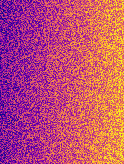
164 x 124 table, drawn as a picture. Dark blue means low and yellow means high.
No regular stripes run through it. On average the colour sits 50% of the way up the scale. The texture is fine-grained noise. No single row or column stands out from its neighbours. The field climbs toward the right.
